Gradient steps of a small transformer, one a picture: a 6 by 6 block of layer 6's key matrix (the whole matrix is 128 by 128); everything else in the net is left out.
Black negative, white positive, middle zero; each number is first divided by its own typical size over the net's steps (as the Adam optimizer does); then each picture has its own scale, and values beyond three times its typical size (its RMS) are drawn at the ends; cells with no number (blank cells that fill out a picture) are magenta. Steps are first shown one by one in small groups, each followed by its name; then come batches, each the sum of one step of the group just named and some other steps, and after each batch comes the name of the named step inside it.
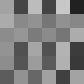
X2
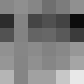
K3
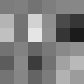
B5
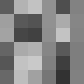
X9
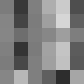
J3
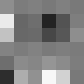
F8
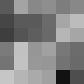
X9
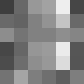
J3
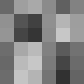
X9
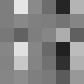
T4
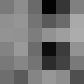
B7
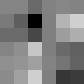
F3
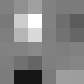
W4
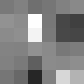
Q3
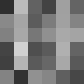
B7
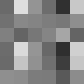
T4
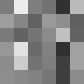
T4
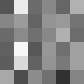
T4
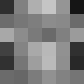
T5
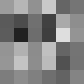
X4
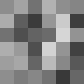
X4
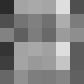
X4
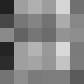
X4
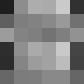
T5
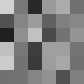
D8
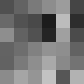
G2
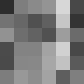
G2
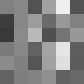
D8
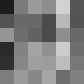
G2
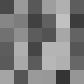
G2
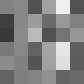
D8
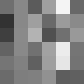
D8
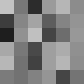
D8
